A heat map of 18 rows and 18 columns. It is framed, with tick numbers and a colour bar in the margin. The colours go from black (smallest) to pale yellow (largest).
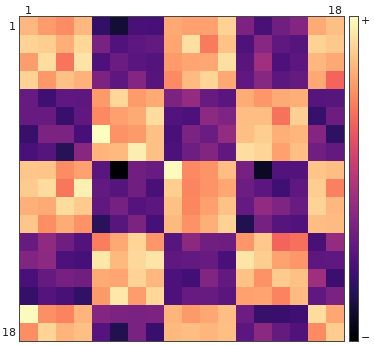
Histogram: two levels. Grain: checkered. Slope: none. Mirror symmetry: none.
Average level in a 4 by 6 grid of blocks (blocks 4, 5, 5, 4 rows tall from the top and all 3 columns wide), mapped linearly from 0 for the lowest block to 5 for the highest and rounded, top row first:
511503 / 133142 / 322322 / 222222
